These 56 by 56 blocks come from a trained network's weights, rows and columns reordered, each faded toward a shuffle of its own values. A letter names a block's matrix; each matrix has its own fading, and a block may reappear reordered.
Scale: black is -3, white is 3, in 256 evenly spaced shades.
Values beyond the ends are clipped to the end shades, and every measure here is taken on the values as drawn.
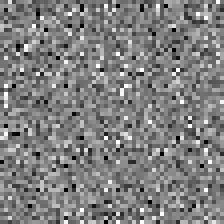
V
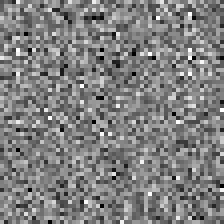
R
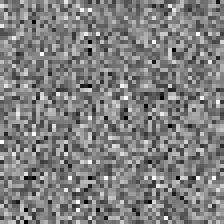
R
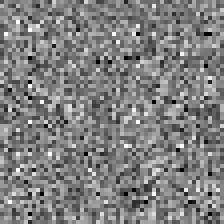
R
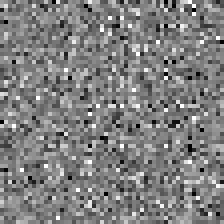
V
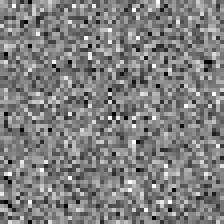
V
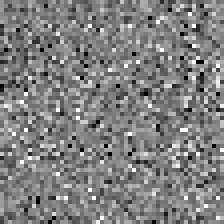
V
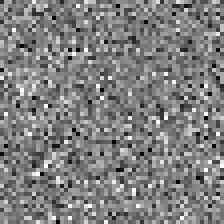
V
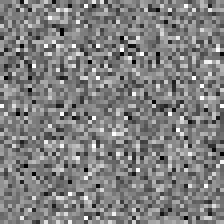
V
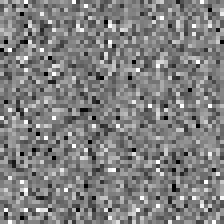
V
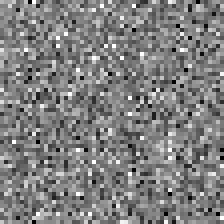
V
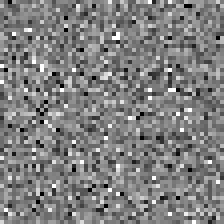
V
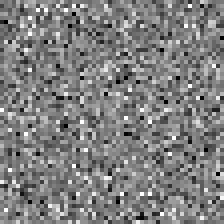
V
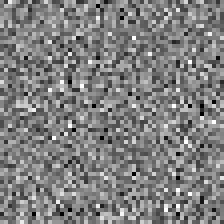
R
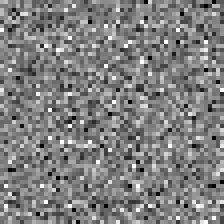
V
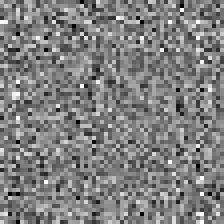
R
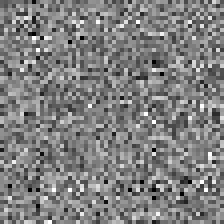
R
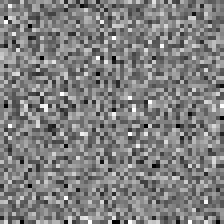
R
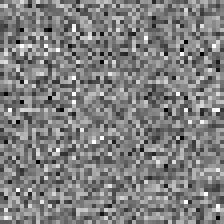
R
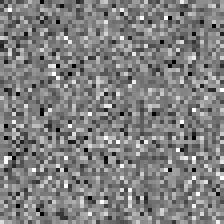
V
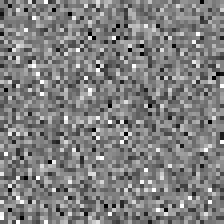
V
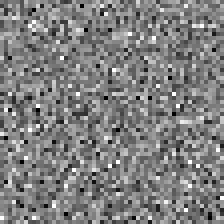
V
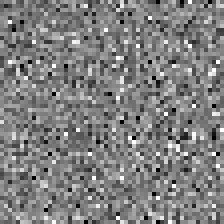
V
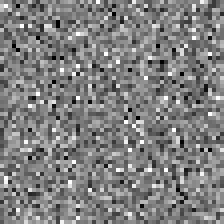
V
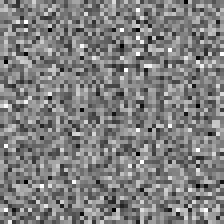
R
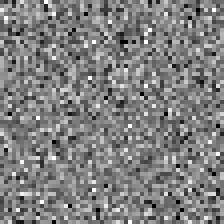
V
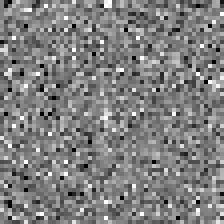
V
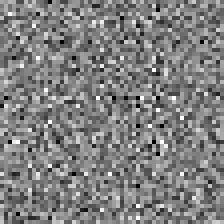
R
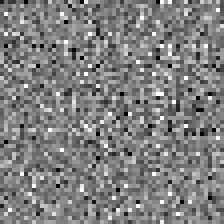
V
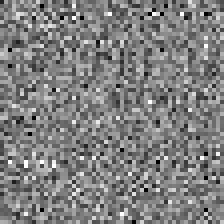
R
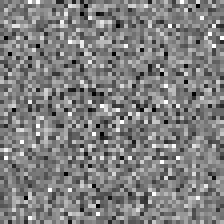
V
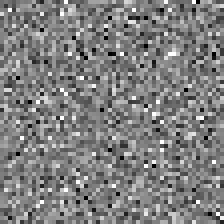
V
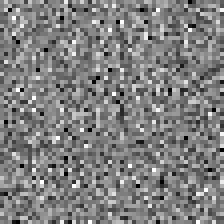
V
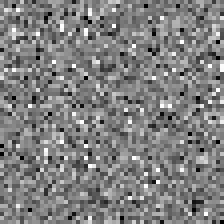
V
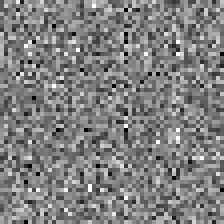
R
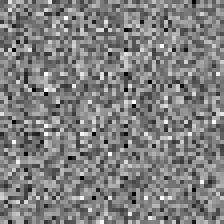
R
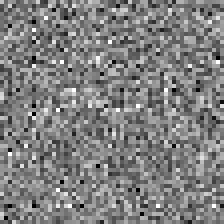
R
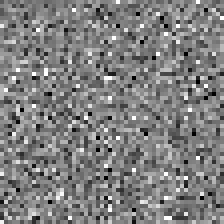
V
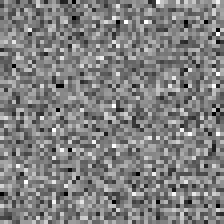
R
